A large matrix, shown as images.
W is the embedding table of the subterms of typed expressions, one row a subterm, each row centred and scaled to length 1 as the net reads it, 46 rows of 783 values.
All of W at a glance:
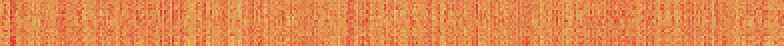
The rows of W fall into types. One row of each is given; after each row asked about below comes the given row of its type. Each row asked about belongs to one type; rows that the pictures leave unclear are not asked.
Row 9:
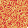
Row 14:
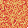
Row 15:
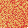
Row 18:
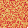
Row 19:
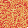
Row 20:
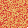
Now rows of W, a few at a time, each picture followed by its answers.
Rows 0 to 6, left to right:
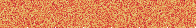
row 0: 15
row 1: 18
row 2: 20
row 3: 15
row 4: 19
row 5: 9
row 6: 9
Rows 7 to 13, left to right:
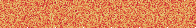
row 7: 14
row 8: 19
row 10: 19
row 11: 15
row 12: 19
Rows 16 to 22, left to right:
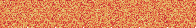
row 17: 18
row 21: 20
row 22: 18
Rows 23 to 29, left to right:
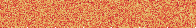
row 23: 20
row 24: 20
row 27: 9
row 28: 18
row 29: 19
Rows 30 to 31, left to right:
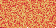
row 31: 14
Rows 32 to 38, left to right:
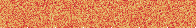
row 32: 15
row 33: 19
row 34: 19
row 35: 15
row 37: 9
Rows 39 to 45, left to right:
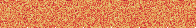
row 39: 18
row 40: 15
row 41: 9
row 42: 9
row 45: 9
